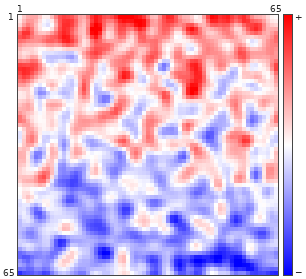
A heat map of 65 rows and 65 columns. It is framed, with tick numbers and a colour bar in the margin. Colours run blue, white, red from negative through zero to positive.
Slope: up to the top. Histogram: bell-shaped. Lone odd cells: none. Grain: blotchy. Average level on the scale: 50%. Stripes: none.
